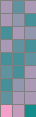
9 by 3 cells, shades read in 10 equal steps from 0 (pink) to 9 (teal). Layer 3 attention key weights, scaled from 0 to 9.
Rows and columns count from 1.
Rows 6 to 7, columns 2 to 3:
7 3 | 4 3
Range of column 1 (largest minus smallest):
7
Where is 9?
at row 9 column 3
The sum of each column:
42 42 45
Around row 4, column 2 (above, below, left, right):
3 7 3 7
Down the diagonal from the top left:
3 4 4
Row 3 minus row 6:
1 -4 1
